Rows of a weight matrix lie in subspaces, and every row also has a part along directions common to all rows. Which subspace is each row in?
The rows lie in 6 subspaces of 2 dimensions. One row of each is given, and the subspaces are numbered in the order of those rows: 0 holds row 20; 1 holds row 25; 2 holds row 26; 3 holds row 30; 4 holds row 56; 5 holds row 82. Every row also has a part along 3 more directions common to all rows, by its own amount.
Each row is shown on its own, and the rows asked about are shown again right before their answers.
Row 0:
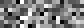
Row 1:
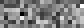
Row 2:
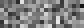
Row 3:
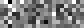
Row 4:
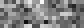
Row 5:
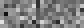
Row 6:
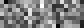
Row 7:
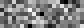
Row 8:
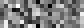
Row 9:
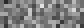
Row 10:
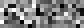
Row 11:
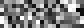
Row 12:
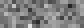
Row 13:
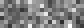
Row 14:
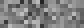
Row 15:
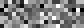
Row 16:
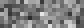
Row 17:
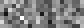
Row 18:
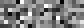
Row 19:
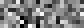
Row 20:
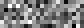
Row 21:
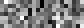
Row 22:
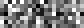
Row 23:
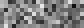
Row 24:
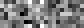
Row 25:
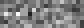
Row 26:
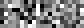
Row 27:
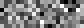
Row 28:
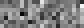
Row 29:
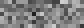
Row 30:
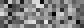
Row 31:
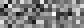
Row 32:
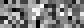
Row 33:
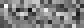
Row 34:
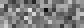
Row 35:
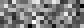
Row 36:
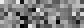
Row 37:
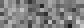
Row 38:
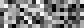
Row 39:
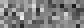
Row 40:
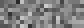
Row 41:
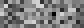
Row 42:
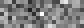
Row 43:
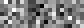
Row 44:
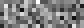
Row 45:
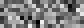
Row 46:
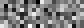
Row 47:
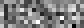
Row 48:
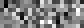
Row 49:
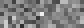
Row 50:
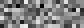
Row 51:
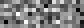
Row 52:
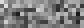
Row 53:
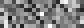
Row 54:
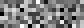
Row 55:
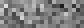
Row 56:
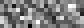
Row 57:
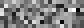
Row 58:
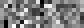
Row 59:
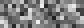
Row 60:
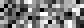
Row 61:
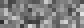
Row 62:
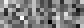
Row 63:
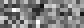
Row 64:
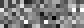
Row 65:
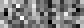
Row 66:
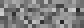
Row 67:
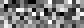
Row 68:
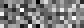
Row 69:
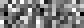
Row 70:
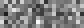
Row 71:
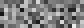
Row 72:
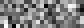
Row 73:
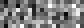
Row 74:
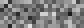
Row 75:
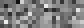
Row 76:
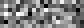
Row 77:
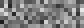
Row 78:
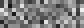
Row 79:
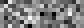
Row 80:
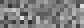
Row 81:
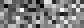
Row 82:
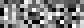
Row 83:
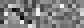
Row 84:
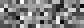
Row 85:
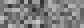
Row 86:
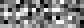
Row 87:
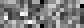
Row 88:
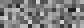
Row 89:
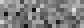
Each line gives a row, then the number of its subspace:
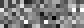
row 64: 0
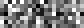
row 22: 3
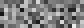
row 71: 5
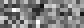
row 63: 3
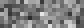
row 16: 3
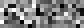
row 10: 2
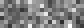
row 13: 3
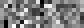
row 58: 4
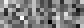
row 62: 2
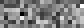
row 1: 0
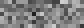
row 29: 4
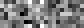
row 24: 0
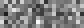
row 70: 3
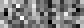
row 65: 2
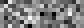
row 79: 3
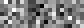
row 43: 3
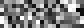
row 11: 4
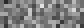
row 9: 2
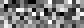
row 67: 5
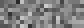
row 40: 1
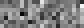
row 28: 0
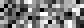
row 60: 3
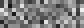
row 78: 0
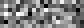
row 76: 1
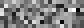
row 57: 5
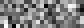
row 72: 4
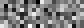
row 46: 5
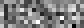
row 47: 5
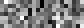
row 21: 2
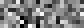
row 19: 1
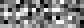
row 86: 1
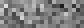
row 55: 2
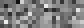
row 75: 1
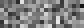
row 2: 1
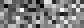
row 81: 5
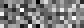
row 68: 5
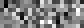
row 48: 2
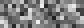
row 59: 4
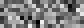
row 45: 4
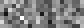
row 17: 2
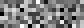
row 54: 5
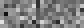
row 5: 2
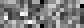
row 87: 0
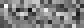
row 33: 5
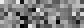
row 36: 1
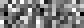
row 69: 3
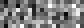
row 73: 2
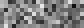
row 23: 5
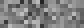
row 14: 1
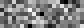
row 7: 4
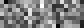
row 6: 2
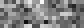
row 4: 0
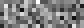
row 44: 5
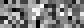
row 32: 3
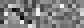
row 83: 2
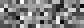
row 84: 1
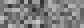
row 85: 1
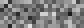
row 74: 3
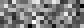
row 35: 4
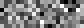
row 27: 4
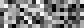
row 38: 5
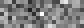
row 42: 4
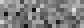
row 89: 1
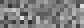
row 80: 0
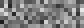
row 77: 0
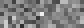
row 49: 4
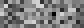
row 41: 3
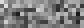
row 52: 1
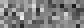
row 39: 2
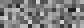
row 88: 5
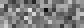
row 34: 5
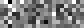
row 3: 3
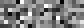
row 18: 1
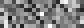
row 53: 4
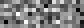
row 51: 1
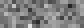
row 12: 4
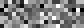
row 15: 0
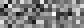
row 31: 3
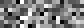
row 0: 1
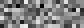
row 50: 0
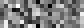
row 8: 2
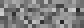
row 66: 5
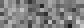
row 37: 3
